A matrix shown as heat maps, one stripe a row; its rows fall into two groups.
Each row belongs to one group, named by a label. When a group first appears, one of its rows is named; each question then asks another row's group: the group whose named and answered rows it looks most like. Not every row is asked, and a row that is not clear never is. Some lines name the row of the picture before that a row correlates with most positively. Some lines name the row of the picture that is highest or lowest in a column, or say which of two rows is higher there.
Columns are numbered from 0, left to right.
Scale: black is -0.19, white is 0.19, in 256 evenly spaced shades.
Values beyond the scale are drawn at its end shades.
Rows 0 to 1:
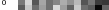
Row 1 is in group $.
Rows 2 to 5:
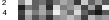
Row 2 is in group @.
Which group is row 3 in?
$
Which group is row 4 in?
$
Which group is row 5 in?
$
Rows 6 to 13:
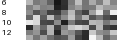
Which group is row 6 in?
@
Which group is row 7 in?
@
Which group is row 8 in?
@
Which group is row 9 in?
$
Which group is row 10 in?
@
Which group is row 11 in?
$
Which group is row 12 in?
@
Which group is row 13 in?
@
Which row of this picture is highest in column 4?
10
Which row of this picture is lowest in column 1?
8
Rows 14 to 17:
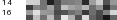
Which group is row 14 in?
@
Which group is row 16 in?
@
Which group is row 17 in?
$
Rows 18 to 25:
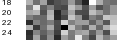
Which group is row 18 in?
@
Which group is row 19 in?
@
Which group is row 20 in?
@
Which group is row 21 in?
@
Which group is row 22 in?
$
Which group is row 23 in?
@
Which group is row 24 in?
$
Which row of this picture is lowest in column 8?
18
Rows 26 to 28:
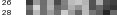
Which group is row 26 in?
$
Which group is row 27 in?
$
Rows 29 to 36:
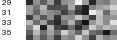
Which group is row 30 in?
@
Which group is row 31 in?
@
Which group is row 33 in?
@
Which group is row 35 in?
$
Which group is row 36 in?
$
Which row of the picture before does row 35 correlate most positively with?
28
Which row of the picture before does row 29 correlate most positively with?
26
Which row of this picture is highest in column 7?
29
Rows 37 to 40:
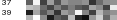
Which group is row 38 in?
@
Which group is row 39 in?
$
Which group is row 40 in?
@
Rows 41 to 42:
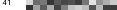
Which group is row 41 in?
@
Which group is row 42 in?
$
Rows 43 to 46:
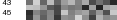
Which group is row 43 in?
$
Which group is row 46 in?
$
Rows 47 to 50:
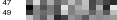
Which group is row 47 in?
$
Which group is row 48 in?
$
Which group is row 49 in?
$
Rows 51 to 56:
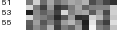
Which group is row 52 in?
@
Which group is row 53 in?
$
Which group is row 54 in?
@
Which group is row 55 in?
@
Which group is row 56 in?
@
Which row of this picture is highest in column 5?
53
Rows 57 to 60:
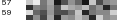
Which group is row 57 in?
@
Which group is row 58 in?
$
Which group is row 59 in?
@
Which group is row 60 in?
$
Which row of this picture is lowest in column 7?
57
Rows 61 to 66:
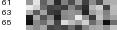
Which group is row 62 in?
@
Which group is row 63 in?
@
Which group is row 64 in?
$
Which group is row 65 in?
$
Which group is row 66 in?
@
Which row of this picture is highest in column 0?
62
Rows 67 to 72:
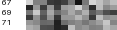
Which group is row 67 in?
@
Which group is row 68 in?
$
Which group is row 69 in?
$
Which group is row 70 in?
$
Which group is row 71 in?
@
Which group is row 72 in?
@
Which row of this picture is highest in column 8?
69
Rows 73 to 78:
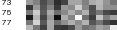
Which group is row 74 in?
$
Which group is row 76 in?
$
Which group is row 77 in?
$
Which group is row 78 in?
@
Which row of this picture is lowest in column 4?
76
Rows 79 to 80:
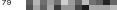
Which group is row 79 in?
$
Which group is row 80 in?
@
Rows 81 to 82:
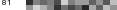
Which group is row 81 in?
$
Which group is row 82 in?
@
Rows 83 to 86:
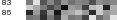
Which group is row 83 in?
$
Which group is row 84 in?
@
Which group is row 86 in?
@
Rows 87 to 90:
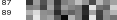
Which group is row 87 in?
$
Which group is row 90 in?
@
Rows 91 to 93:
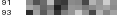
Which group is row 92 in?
@
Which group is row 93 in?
$
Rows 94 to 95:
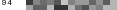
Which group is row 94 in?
$
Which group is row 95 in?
@
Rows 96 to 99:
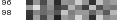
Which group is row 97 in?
@
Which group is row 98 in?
$
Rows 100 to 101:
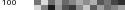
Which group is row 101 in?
@
